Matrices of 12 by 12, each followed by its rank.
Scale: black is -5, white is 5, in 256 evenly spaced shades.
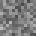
full rank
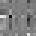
two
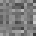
two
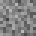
full rank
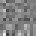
two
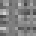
two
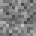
full rank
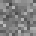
full rank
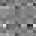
two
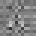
two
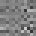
two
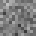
full rank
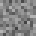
full rank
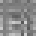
two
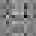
two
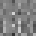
two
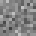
full rank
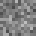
full rank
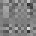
two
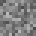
full rank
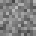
full rank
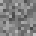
full rank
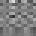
two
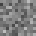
full rank
